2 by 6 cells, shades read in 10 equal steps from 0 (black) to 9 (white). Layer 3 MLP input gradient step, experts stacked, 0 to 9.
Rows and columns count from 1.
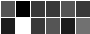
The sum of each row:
12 20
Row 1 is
3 0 2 2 3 2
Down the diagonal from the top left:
3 9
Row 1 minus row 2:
2 -9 0 -1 2 -2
